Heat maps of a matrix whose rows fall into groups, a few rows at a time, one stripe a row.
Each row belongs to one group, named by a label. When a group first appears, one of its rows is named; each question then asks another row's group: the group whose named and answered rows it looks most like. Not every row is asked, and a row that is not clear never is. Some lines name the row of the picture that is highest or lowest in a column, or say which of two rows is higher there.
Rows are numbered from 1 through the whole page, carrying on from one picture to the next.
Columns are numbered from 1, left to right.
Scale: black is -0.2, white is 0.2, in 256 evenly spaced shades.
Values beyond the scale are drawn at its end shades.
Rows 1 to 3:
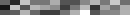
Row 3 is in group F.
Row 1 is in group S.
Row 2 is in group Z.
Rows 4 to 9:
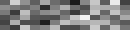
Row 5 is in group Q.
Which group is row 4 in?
S
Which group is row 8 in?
Q
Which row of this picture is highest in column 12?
4
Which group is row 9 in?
S
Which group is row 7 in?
F
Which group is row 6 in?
S
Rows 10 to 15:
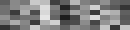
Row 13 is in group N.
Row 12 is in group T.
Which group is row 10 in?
Z
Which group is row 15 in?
Z
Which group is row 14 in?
T
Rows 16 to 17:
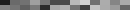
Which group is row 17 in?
Q
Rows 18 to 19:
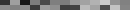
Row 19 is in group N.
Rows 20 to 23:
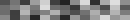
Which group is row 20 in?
Z
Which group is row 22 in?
S
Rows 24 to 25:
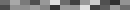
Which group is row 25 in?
F
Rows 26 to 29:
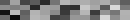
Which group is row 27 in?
N
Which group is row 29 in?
Z
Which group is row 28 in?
Z
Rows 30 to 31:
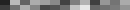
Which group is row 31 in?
F
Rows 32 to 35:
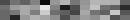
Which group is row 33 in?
N
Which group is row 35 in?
Z
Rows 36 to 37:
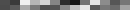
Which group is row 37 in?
F
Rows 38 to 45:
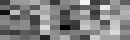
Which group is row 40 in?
Z
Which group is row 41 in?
T
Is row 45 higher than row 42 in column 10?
Yes
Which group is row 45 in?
Q
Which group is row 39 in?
T
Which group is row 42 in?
N
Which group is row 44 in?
T
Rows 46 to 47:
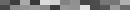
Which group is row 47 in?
F
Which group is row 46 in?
T
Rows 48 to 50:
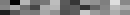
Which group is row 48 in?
S
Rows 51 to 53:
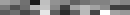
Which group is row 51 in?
T
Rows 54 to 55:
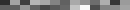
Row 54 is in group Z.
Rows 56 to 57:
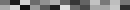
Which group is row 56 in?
S
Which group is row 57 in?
Q
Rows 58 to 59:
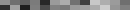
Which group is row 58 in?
Q
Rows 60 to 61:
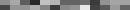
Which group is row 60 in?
T
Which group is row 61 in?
F
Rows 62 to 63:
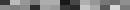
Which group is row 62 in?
N
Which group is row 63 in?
N
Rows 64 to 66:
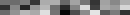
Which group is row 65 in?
Z
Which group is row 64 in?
T
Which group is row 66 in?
N
